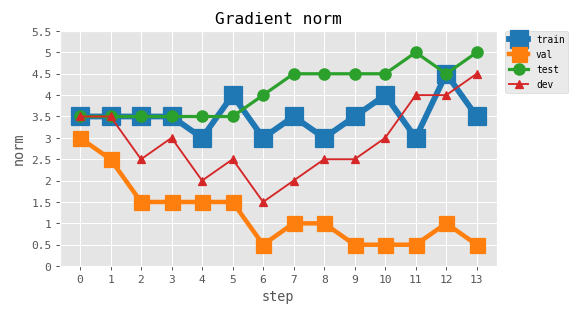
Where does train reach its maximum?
12
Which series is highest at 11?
test
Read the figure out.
Title: Gradient norm
x-axis: step, ticks 0 1 2 3 4 5 6 7 8 9 10 11 12 13
y-axis: norm, ticks 0 0.5 1 1.5 2 2.5 3 3.5 4 4.5 5 5.5
Legend: train, val, test, dev
Values:
train: 3.5 3.5 3.5 3.5 3 4 3 3.5 3 3.5 4 3 4.5 3.5
val: 3 2.5 1.5 1.5 1.5 1.5 0.5 1 1 0.5 0.5 0.5 1 0.5
test: 3.5 3.5 3.5 3.5 3.5 3.5 4 4.5 4.5 4.5 4.5 5 4.5 5
dev: 3.5 3.5 2.5 3 2 2.5 1.5 2 2.5 2.5 3 4 4 4.5
